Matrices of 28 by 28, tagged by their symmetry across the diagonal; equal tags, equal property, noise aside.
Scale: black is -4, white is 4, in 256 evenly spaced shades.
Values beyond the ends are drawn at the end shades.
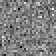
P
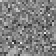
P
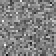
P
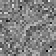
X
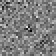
X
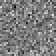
P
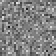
X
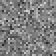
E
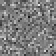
X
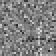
E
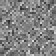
X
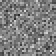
X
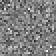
X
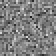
E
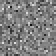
P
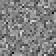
X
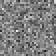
P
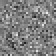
E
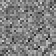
X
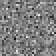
E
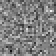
E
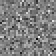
E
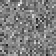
P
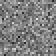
E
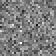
P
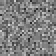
E
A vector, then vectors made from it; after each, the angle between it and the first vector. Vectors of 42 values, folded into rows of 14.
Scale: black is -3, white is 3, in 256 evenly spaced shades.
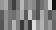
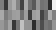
nearly opposite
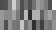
nearly opposite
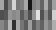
partly opposed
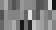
nearly parallel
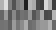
partly aligned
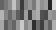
nearly opposite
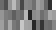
nearly opposite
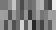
nearly opposite
